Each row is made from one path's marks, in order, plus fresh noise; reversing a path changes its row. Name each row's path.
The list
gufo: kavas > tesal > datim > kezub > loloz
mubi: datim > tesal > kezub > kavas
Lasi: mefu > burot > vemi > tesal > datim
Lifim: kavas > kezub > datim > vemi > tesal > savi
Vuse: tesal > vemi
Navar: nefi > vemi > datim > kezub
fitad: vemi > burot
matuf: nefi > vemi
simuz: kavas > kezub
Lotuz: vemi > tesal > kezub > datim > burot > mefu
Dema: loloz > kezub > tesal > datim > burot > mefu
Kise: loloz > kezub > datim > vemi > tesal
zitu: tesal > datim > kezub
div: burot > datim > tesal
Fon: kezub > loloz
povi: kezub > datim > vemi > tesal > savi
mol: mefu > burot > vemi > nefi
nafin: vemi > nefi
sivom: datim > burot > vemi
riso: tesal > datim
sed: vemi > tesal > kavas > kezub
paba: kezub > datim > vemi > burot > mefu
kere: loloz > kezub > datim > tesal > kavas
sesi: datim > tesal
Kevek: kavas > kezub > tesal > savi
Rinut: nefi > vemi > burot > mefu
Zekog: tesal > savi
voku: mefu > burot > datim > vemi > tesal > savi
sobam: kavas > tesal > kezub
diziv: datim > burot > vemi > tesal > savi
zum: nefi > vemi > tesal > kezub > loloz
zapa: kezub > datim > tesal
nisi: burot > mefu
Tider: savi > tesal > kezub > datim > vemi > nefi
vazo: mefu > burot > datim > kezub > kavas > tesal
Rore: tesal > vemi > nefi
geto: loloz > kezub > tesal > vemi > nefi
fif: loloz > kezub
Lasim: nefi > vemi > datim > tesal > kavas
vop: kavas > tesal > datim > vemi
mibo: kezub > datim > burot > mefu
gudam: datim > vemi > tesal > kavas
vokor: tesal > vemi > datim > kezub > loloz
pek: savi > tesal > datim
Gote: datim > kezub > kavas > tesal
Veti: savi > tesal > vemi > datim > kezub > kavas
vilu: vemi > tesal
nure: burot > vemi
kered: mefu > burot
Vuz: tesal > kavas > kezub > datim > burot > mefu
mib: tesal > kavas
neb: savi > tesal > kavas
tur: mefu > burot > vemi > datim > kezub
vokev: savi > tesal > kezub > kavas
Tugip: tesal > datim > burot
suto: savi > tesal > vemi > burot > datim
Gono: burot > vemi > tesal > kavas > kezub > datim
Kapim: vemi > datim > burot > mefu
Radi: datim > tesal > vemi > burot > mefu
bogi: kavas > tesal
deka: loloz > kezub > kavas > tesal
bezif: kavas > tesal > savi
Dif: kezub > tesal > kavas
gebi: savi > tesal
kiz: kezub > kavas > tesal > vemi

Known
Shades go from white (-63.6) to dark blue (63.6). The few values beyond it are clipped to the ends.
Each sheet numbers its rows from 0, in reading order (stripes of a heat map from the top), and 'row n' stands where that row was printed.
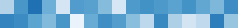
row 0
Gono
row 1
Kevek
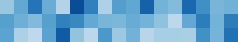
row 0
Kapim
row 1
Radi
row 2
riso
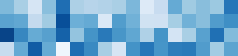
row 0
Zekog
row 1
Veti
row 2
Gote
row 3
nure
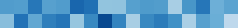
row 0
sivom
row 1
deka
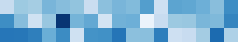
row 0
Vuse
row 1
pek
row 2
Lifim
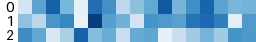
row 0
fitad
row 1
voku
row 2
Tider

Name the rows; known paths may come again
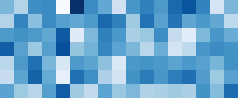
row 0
tur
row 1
geto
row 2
gufo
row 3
mubi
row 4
Gono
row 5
nure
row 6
riso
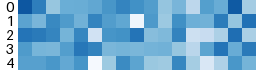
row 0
povi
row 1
div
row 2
Lifim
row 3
Radi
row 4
sobam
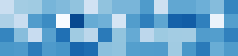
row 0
Vuse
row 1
Lasi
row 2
zitu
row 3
sivom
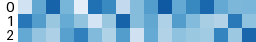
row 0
fitad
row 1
Dif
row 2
Tugip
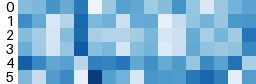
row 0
bogi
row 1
Tider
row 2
Zekog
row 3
gebi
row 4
paba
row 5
voku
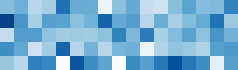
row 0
suto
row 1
zapa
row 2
sed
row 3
vokev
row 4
nisi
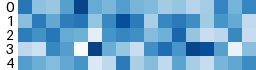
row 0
sesi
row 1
deka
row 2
simuz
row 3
mol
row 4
Vuz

